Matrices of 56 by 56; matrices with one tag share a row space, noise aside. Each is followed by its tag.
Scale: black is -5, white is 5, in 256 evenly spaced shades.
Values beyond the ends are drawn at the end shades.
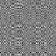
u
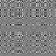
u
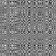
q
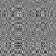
u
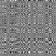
q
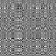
u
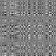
q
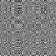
u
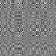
u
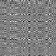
q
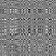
q
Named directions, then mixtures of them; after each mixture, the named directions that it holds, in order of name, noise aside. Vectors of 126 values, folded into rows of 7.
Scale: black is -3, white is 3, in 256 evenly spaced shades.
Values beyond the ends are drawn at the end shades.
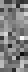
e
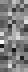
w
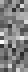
e, w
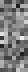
e, w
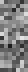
e, w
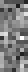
e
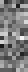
e, w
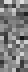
e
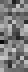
w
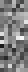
e, w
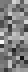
w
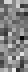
e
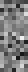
e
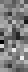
w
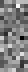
e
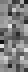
w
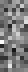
w
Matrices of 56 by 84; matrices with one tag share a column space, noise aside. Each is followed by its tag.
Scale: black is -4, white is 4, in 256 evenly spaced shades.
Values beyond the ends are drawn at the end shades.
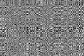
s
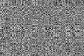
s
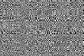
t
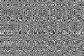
t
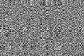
s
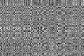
s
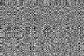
s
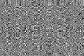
s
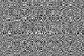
t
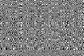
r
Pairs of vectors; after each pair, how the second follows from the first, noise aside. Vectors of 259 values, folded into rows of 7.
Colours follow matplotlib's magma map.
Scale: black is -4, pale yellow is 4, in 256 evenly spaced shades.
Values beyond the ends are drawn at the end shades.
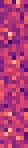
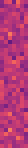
shrunk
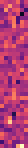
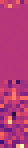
partly zeroed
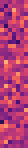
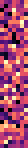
scaled up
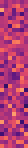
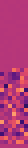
partly zeroed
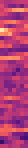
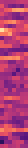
copied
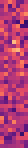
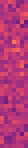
shrunk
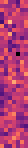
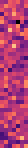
shuffled
